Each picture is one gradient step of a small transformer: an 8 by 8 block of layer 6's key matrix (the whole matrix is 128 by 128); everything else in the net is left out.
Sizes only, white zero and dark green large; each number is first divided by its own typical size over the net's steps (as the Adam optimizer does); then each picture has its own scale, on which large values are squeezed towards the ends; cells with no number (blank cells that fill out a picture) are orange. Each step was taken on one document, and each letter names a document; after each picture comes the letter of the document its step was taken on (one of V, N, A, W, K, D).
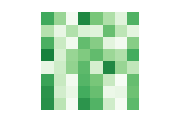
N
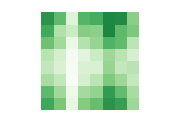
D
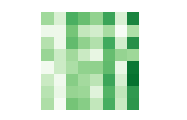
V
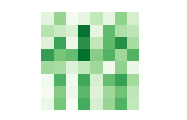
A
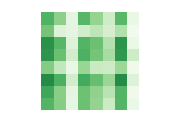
A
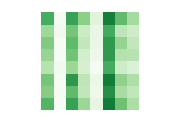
N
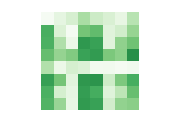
A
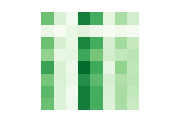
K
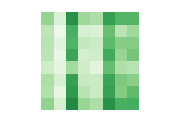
N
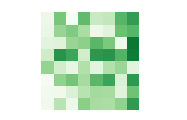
V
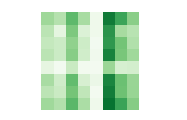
N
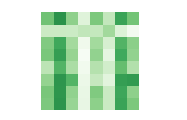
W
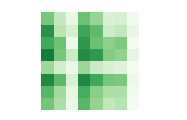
A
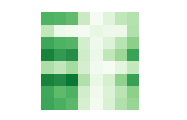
W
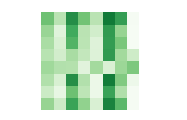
N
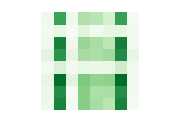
W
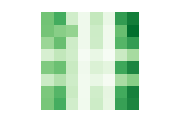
D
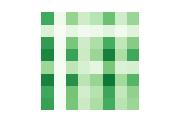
W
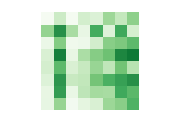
A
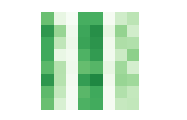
A
